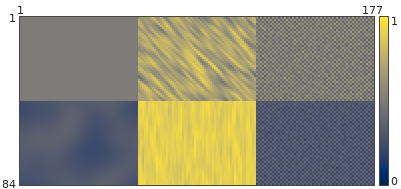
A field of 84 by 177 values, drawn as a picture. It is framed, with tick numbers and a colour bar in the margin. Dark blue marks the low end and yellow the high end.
It is made of 2 by 3 panels. Panel 1,1: middling, flat. Panel 1,2: high, slanting down to the right. Panel 1,3: middling, checkered, strong in contrast. Panel 2,1: low, smooth, faint in contrast. Panel 2,2: very high, streaked downward, faint in contrast. Panel 2,3: low, checkered.
